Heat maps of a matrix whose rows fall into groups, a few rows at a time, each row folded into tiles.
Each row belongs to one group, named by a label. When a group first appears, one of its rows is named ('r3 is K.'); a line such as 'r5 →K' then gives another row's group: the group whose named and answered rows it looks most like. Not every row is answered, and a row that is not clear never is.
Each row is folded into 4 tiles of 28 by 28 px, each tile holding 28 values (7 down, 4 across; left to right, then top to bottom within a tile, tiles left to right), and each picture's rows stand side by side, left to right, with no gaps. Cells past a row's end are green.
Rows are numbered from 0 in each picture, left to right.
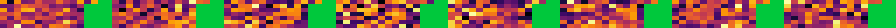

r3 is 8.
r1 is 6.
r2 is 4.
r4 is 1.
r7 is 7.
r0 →6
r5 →4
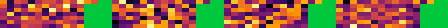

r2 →4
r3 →6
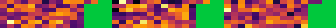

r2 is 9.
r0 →4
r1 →4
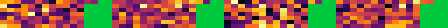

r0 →1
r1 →7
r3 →6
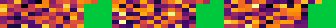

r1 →8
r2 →4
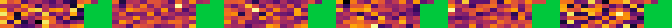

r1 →9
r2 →1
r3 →9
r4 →7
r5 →8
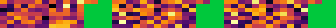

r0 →6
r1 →8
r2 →8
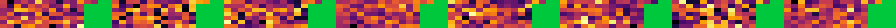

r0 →9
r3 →7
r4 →1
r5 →9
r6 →8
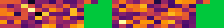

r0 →1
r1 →4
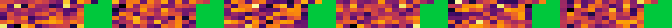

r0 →9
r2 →4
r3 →9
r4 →4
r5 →6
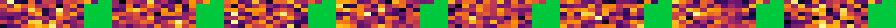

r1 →6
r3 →1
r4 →6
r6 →1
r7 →8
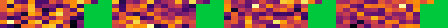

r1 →9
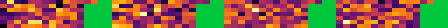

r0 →4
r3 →4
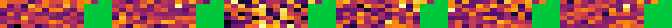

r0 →7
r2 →8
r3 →7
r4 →7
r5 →6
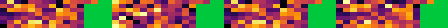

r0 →4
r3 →4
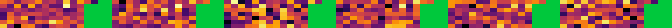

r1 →6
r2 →8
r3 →6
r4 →7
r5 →9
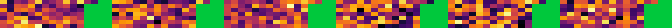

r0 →9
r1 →1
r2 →7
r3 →9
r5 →6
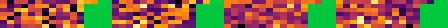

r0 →7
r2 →7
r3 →9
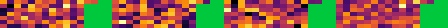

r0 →6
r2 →9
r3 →9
